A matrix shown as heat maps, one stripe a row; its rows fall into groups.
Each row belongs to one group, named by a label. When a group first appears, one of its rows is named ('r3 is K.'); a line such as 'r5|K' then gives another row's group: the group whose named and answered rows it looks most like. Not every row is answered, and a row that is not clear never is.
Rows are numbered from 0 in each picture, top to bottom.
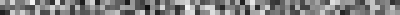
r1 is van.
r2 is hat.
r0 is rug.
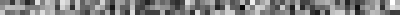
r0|van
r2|rug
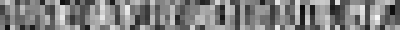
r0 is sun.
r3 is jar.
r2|jar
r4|jar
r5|hat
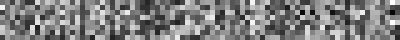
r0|van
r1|rug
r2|jar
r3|hat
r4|van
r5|rug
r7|sun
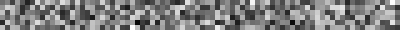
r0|van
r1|rug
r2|sun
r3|sun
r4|jar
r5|rug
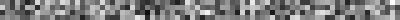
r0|van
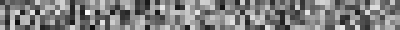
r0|jar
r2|rug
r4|hat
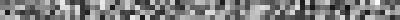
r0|jar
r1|van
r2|hat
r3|rug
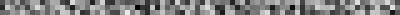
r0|sun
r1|jar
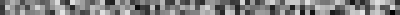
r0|sun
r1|jar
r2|jar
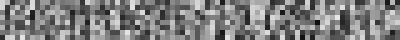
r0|rug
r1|rug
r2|hat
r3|hat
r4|hat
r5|hat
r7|jar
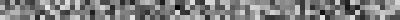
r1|van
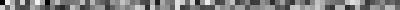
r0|jar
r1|sun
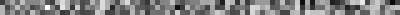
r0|jar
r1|van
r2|sun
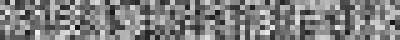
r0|hat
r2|van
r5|sun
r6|van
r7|jar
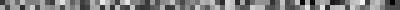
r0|jar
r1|rug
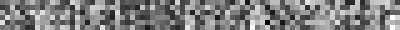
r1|hat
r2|rug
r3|van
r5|van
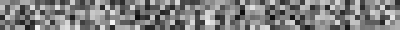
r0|sun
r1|rug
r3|jar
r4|hat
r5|van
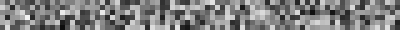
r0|hat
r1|rug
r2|van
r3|hat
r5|sun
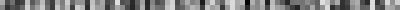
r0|hat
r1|hat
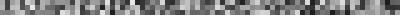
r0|rug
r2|van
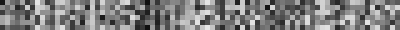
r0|jar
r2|jar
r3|rug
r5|jar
